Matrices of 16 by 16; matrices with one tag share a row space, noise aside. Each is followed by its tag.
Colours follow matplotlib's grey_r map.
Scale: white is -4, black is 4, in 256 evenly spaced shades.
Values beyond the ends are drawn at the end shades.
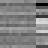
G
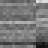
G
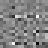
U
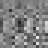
U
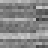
G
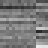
G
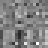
U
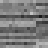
G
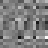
U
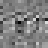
U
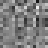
U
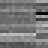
G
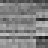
G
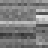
G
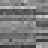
G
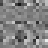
U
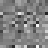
U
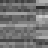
G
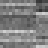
G
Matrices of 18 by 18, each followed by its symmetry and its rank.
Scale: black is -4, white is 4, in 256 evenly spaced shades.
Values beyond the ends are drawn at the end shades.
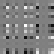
symmetric, rank one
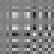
symmetric, rank one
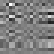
neither, rank two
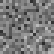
symmetric, full rank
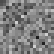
symmetric, full rank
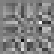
antisymmetric, rank two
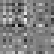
antisymmetric, rank two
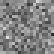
neither, full rank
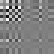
symmetric, rank one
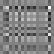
neither, rank one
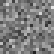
neither, full rank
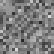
symmetric, full rank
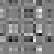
antisymmetric, rank two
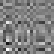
neither, rank two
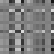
neither, rank one
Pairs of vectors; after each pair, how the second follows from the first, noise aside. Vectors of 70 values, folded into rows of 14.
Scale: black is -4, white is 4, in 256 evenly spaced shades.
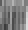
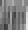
copied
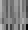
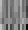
copied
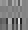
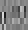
wrapped around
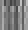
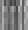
copied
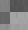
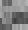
wrapped around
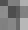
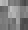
negated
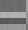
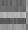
copied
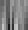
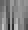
copied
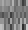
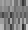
copied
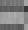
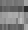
copied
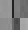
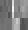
negated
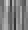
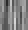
negated
